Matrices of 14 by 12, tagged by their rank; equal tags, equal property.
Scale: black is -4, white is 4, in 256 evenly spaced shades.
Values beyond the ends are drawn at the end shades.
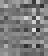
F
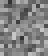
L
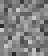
L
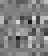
F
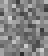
L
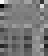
F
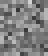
L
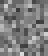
L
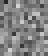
L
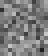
L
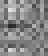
F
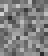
L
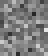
L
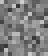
L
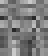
F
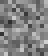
L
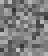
L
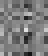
F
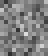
L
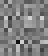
F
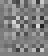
F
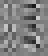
F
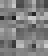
F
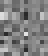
F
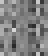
F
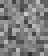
L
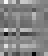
F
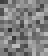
L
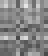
F
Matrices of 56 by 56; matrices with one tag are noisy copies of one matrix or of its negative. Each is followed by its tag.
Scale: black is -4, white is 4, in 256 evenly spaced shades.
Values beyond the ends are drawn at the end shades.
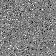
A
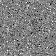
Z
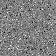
A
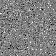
A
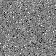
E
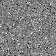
Z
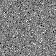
E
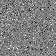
A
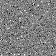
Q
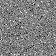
Q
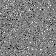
A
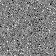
Z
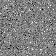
A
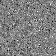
Z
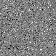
A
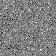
A
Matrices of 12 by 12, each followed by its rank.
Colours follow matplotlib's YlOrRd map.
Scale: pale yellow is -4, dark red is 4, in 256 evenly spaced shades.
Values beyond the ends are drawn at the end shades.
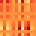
one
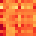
two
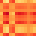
one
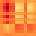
one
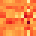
two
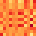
two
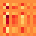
one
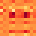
two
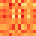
two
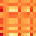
one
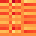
one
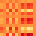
one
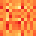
two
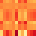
one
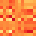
two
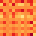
two
